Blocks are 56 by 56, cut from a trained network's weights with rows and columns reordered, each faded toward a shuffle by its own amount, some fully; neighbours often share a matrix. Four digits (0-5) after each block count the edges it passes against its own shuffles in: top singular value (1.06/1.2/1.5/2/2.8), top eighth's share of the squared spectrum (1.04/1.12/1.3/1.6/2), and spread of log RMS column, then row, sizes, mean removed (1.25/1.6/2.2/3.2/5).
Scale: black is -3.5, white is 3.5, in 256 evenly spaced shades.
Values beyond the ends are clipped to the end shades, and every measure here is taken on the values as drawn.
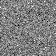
1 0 0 0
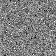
0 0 0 0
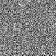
4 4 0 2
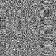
4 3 1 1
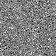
0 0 0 0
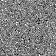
0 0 0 0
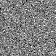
2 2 0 0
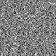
3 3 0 1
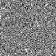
3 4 1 1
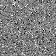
0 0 0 0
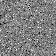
2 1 0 0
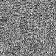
3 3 0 1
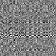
4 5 1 3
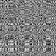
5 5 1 3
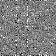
3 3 1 1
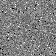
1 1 0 0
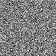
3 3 1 1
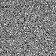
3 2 0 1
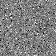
1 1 0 0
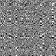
4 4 2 3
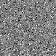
2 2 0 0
